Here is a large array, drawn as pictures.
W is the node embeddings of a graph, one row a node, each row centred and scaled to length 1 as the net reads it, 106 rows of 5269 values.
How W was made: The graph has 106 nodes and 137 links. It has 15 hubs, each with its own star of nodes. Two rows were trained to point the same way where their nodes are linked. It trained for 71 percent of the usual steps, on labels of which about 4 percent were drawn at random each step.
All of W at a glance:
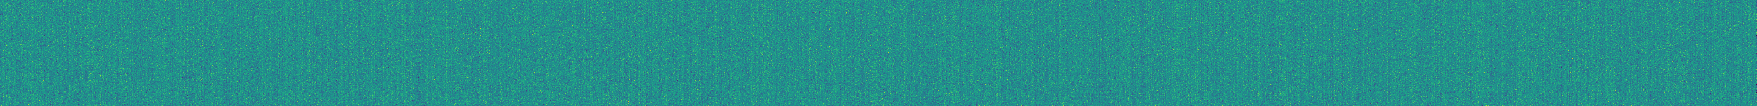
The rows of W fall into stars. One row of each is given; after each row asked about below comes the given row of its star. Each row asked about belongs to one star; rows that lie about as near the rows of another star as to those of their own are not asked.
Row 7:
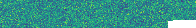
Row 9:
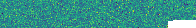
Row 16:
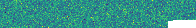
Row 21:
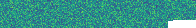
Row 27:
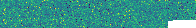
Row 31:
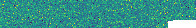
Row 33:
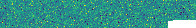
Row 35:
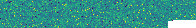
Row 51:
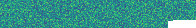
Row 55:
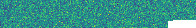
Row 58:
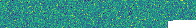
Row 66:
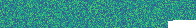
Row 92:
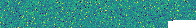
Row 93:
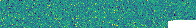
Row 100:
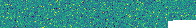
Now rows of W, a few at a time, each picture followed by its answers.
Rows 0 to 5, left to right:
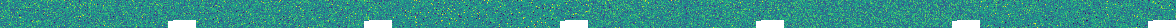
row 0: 92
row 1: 7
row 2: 92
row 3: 100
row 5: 9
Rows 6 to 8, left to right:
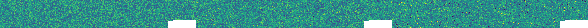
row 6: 33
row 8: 16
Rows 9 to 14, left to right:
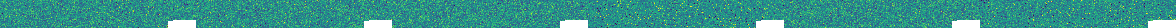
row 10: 35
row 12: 58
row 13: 9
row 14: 35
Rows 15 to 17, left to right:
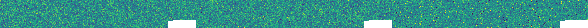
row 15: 93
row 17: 58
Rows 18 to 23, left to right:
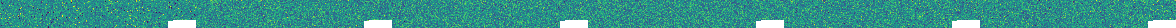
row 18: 58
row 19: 58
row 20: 27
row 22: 27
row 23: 9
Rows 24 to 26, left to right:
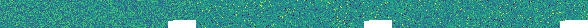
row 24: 93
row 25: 35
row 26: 51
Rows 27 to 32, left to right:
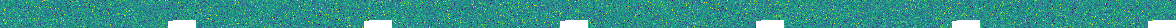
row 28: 31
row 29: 16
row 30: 33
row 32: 16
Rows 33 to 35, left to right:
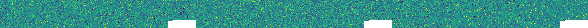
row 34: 66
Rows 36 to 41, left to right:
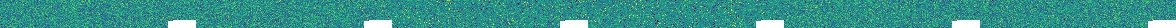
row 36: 31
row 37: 92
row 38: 16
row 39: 66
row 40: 16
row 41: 27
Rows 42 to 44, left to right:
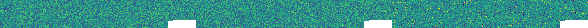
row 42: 55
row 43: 9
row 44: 7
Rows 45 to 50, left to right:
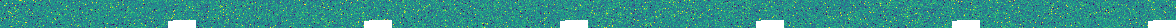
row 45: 93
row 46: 55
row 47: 21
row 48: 92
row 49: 27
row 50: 21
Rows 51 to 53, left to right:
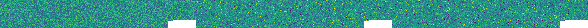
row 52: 33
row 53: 16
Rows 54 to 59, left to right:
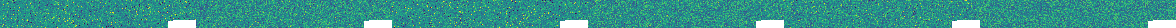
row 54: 31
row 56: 7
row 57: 92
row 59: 27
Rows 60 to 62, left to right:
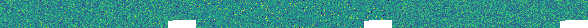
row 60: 16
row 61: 100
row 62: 35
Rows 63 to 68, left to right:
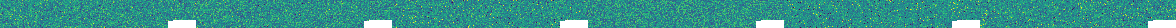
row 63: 33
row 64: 51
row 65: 55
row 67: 9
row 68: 33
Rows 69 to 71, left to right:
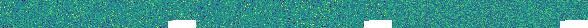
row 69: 92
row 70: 33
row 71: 100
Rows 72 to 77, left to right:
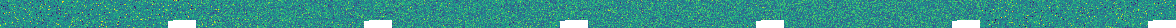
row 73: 93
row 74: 7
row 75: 93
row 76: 58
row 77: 66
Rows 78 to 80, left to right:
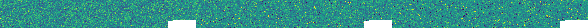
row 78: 58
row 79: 100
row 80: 100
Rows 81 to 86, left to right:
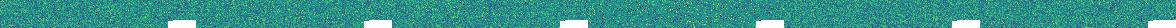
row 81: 51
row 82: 35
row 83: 55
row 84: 33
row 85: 31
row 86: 7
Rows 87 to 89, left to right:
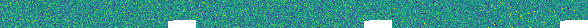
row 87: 16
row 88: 31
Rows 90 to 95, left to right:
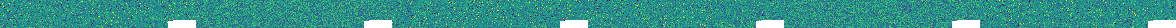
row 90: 31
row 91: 92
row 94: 7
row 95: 93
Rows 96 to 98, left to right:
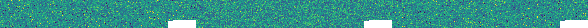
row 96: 66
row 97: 33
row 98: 7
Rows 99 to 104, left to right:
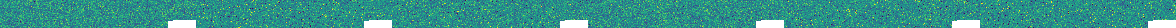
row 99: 7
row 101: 66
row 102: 58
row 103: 31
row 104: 58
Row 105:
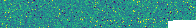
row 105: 51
